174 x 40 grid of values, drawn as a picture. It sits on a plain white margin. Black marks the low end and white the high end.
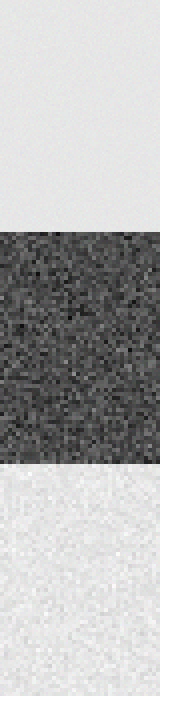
It is made of 3 by 1 panels. Panel 1,1: very high, flat. Panel 2,1: low, fine-grained. Panel 3,1: very high, fine-grained, faint in contrast.
